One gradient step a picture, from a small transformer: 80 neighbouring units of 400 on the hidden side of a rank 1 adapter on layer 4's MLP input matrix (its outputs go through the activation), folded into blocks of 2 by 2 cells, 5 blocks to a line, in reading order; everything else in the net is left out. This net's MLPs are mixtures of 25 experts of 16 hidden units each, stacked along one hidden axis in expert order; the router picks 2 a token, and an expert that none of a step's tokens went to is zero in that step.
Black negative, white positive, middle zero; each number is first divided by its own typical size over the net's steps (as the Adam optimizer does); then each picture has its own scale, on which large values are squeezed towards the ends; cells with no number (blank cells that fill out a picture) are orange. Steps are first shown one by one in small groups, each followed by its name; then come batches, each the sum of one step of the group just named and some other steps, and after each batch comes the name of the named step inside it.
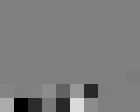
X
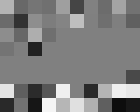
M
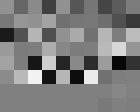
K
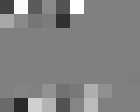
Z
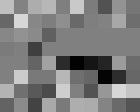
M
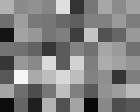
M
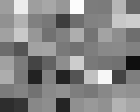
Z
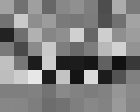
K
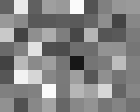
Z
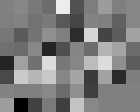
X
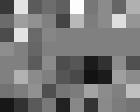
Z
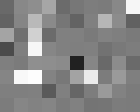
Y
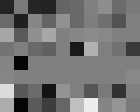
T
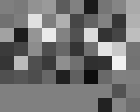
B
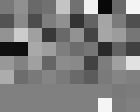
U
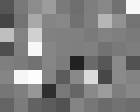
Y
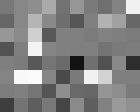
Y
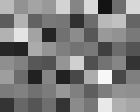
U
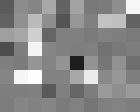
Y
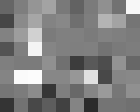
Y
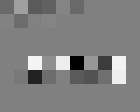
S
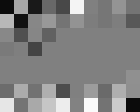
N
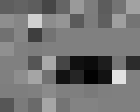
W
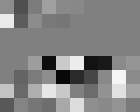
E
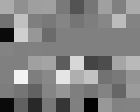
S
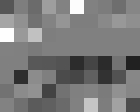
N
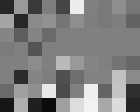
N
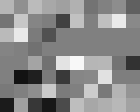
S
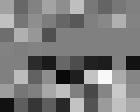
E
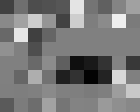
W
